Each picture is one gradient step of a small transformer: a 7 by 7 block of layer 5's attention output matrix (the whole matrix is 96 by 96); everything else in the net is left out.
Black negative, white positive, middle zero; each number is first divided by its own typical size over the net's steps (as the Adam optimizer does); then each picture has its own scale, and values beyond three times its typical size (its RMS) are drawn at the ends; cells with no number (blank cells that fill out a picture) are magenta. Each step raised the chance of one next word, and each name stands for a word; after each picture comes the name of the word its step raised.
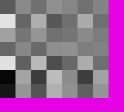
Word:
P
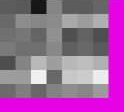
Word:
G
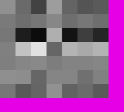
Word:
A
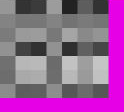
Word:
G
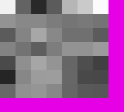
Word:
G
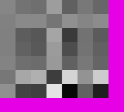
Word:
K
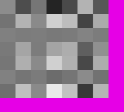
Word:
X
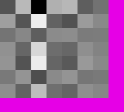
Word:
X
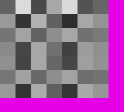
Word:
X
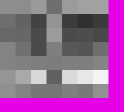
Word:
G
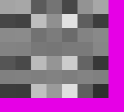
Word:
X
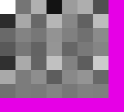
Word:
P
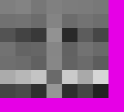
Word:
K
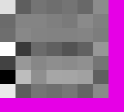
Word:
G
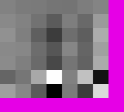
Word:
K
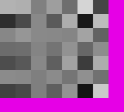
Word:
X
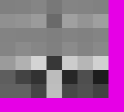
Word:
P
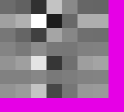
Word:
X
